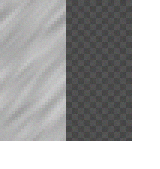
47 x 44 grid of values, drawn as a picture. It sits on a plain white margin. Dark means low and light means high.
It is made of 1 by 2 panels. Panel 1,1: high, slanting up to the right, faint in contrast. Panel 1,2: low, checkered, faint in contrast.
